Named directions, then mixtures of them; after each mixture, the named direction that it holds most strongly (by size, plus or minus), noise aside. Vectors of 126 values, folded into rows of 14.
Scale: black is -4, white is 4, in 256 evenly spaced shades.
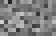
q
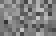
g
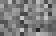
g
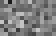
q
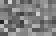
q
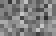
g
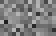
g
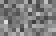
g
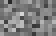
q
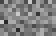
g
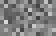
g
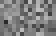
g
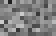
q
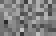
g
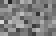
q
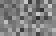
g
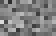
q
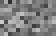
q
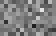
g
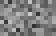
q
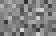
g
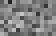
q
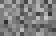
g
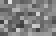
q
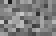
q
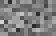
q
